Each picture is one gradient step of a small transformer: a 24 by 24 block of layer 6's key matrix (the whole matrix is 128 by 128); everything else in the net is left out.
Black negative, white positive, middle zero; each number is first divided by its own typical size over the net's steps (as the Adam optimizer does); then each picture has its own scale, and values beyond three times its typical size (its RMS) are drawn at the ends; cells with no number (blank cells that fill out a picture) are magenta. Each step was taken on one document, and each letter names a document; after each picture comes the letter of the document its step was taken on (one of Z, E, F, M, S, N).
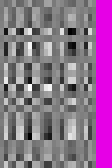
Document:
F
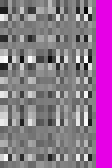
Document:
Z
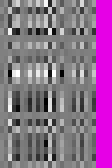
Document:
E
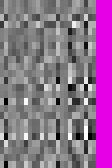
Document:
F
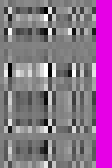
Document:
E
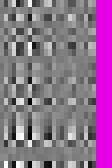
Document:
F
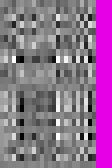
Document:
Z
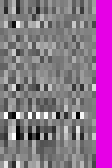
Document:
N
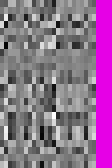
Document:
F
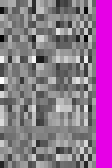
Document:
Z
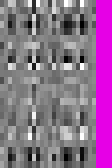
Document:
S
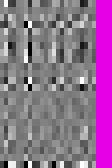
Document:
F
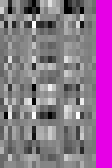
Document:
S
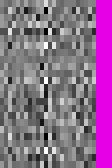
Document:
E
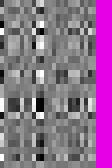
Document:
E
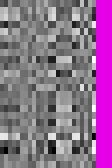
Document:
Z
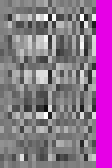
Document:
E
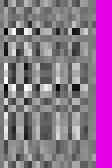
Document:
F
